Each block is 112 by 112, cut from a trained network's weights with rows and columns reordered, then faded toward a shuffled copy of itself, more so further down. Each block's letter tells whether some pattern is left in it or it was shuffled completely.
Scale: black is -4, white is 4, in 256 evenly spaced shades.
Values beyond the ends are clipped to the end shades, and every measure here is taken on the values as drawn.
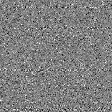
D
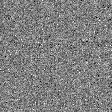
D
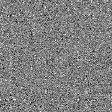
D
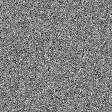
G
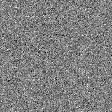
D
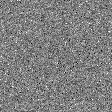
G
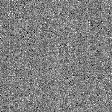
D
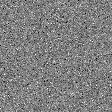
G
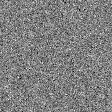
G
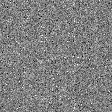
D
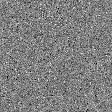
G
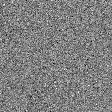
G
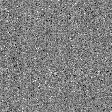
D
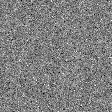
G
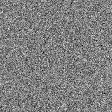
D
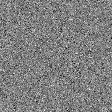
G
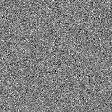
D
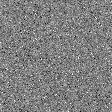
G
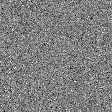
G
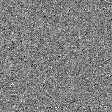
D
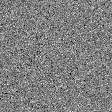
G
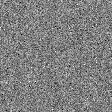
D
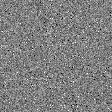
D
